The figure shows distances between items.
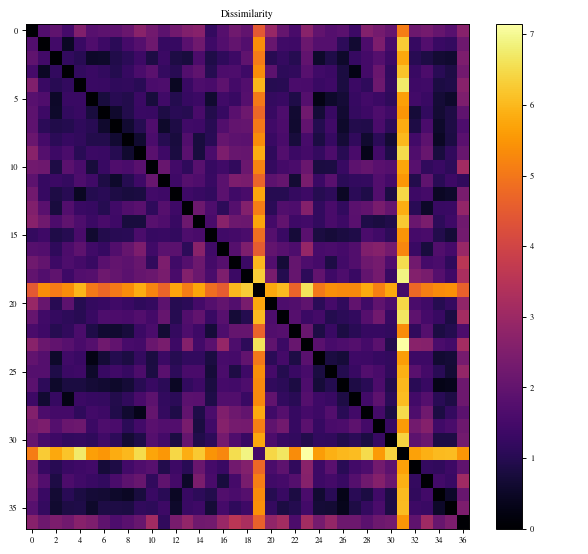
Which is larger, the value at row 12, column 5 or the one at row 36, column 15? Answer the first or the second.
the second
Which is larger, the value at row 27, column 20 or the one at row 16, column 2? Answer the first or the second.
the first
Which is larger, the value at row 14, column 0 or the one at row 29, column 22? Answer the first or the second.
the first
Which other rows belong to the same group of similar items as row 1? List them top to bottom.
0, 2, 3, 4, 5, 6, 7, 8, 9, 10, 11, 12, 13, 14, 15, 16, 17, 18, 20, 21, 22, 23, 24, 25, 26, 27, 28, 29, 30, 32, 33, 34, 35, 36
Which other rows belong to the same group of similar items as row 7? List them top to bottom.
0, 1, 2, 3, 4, 5, 6, 8, 9, 10, 11, 12, 13, 14, 15, 16, 17, 18, 20, 21, 22, 23, 24, 25, 26, 27, 28, 29, 30, 32, 33, 34, 35, 36
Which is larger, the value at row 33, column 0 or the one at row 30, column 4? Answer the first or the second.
the first
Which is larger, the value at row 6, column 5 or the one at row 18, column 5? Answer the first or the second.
the second
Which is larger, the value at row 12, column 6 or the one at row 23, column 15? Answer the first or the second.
the second
